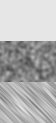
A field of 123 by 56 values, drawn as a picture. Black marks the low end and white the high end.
The table splits into 3 rows of 1 panel. Panel 1,1: very high, flat. Panel 2,1: middling, blotchy. Panel 3,1: high, slanting down to the right.
